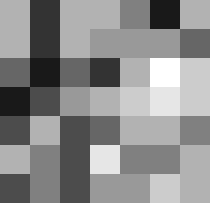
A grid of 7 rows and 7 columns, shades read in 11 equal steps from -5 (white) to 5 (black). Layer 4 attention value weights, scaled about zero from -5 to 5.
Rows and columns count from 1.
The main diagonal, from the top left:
-2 3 1 -2 -2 0 -2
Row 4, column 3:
-1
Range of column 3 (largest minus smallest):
4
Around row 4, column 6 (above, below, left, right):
-5 -2 -3 -3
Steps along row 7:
down up down same down up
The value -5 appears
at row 3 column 6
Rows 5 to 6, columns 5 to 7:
-2 -2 0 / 0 0 -2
